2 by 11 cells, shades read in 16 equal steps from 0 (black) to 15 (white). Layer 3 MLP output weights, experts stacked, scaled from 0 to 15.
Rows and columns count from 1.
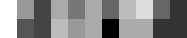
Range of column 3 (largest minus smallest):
0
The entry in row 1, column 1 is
15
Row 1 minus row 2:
0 4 0 -1 -2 0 6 1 3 3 0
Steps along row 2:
down down up down up down up same down same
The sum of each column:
30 14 8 21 16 20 6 21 23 9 6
